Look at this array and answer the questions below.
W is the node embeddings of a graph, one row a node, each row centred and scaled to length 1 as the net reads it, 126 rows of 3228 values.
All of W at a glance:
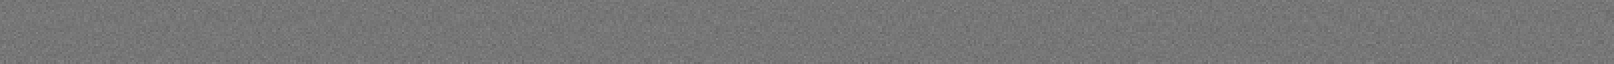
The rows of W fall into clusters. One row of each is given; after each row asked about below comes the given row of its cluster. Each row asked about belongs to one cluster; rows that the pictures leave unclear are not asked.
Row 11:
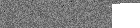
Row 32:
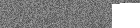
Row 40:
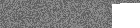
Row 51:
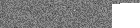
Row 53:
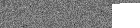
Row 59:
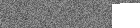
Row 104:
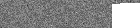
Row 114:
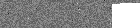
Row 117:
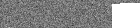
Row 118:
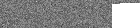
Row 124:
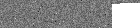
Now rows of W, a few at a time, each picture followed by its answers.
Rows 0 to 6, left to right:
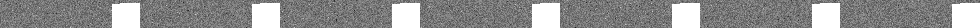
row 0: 53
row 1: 40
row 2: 51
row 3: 51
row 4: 117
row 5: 124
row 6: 104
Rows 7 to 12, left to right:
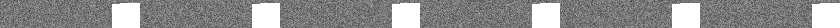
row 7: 124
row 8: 104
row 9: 51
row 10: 114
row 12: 118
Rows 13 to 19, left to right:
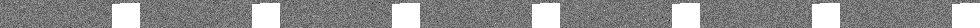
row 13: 53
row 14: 59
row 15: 53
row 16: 59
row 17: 114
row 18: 124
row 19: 59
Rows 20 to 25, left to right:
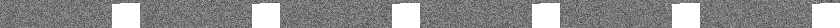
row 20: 11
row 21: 11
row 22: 118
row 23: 118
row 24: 117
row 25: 104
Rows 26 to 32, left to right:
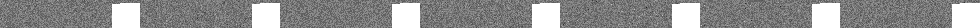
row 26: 11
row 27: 117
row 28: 59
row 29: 32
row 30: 118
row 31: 114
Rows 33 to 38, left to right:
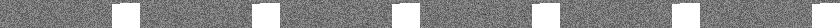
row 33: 59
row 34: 118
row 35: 118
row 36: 118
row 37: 114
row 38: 59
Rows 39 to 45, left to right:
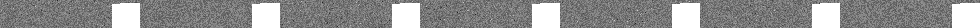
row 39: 11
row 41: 32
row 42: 40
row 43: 59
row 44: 51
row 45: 104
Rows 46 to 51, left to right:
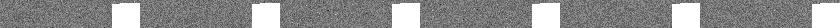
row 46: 40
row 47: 32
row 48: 40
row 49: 53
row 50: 104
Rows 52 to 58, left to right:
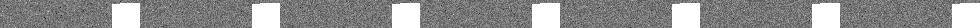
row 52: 117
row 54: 11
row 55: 114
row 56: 53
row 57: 114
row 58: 53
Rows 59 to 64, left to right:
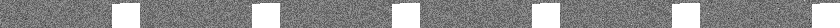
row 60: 11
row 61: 53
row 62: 51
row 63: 53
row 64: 114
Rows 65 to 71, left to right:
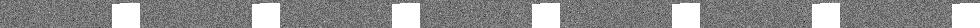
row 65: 124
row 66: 124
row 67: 114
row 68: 40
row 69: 59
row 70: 51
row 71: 11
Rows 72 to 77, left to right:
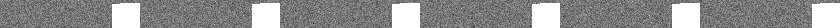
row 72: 104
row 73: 53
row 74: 124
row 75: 114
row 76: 104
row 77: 117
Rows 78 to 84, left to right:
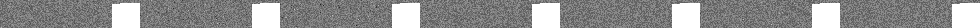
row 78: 51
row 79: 59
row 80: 124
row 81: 118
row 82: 124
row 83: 53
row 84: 124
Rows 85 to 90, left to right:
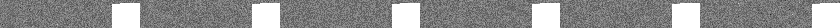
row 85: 11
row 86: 51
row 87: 124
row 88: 53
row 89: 117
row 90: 53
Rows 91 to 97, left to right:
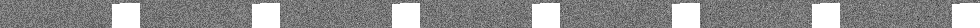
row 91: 32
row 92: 40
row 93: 59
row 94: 117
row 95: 117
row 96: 40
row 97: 124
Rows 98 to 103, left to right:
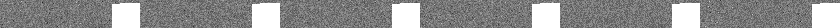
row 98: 32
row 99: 114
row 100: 11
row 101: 51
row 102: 32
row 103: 59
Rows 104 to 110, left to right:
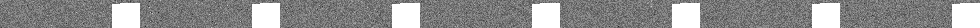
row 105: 59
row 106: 104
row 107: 53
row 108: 51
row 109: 124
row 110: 118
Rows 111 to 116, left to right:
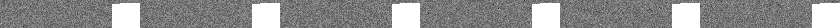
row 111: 53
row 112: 51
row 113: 114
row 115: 51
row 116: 32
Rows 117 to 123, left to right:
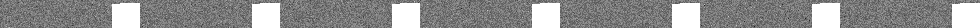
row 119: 40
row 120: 114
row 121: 118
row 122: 114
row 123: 118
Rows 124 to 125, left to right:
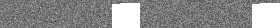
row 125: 114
